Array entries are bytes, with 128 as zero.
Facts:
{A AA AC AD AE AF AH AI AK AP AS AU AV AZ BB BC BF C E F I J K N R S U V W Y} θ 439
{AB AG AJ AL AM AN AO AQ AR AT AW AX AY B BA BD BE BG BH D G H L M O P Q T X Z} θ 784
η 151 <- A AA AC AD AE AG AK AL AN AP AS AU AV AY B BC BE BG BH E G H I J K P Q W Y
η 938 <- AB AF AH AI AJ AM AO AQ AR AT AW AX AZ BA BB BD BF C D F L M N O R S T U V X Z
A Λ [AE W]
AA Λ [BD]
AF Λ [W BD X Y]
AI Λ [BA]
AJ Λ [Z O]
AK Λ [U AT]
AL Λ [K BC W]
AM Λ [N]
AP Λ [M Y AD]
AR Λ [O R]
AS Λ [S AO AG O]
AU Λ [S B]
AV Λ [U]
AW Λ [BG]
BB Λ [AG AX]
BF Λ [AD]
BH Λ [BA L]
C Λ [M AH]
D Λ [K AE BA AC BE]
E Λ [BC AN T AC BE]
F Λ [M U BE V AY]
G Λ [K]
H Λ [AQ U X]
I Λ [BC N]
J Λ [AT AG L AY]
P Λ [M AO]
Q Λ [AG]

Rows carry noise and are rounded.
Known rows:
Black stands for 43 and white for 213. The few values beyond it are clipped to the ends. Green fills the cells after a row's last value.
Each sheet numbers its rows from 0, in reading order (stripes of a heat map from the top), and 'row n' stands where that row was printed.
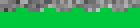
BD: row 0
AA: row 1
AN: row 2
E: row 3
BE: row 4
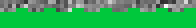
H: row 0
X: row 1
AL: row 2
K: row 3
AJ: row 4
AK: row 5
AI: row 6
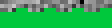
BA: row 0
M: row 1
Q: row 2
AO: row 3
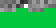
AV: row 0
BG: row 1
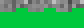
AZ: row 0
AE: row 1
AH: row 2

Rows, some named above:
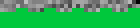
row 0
AD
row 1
L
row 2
N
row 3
AM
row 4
J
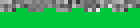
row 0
M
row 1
AW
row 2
C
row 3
I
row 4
M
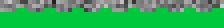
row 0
P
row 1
AG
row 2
AO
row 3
D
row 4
C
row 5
AY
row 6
AM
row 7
U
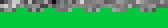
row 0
BH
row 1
BB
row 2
W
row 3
AU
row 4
AD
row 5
AT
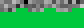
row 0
Q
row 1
AM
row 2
F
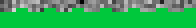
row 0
AL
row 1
M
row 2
AS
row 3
AD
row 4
G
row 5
AP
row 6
BF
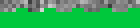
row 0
BC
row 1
AL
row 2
AC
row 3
O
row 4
Y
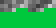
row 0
A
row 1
AF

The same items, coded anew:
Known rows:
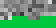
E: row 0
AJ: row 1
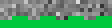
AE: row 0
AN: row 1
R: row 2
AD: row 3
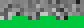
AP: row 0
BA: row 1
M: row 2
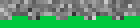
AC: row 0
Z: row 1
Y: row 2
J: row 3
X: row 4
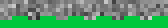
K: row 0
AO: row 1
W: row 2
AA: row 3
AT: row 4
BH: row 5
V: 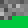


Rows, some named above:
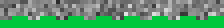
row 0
C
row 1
G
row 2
U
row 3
BC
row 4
BD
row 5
D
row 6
AU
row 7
BA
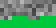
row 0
Q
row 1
BF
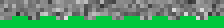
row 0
Y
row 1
BA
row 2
A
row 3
AW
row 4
AY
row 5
P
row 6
AM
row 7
I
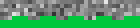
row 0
D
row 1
AG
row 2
BF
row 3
AS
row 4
AI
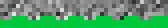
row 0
AF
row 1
J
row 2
AL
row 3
AP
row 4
N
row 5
AW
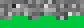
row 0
F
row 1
BB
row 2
BD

